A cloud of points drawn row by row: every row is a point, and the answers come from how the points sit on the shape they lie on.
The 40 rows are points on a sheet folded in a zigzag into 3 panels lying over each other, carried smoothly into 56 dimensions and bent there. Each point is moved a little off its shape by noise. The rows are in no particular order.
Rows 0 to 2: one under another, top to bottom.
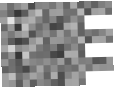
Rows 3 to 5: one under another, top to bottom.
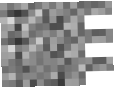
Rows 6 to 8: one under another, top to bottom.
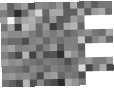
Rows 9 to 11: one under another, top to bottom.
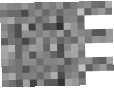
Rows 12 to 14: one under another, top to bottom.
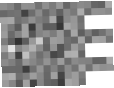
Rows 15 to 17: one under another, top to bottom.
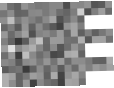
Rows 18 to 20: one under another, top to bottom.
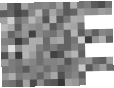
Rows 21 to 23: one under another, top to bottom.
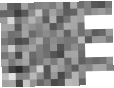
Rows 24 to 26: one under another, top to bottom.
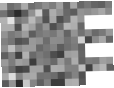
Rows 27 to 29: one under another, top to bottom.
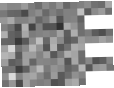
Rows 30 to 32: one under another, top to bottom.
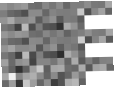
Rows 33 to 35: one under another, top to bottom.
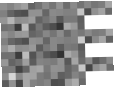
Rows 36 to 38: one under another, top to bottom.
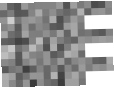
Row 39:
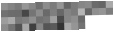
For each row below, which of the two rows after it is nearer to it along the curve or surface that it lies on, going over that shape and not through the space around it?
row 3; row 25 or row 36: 25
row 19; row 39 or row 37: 37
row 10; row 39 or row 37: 37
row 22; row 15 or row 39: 39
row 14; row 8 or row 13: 8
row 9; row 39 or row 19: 39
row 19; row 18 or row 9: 18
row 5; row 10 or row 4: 10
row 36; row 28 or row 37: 28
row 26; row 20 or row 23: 23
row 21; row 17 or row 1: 17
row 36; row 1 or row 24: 24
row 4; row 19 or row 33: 19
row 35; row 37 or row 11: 37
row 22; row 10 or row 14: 10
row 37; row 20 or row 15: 20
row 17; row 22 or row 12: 12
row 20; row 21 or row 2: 2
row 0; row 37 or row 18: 37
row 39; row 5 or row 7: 7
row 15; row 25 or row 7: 25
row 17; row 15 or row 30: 30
